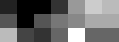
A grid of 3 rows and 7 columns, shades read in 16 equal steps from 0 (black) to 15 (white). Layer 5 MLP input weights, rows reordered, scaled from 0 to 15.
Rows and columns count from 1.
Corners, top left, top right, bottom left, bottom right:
2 11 11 6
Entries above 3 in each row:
3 6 6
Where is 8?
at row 2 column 5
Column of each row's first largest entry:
6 6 5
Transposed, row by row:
2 5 11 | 0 0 4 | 0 5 3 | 3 7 6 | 9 8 15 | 12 10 6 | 11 10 6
